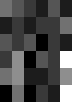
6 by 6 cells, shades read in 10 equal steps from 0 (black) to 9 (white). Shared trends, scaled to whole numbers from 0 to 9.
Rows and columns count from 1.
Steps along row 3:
down up down up down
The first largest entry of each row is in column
1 6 1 6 2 6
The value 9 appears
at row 4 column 6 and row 6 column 6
